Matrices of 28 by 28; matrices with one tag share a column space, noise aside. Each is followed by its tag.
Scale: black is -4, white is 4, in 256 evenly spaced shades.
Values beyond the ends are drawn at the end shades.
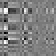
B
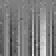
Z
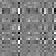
B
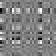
B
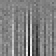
Z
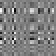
B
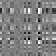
B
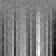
Z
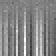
Z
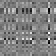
B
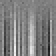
Z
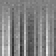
Z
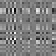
B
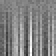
Z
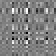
B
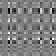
B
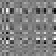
B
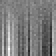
Z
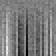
Z
